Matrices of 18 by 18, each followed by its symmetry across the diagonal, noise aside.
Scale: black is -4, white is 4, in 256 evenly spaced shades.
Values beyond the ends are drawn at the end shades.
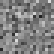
antisymmetric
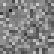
symmetric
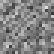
symmetric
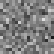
neither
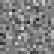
antisymmetric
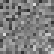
symmetric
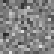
neither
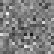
neither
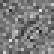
symmetric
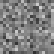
antisymmetric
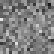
neither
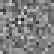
antisymmetric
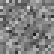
symmetric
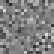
antisymmetric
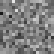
antisymmetric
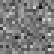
neither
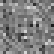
antisymmetric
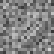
symmetric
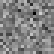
neither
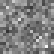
symmetric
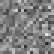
neither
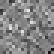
symmetric
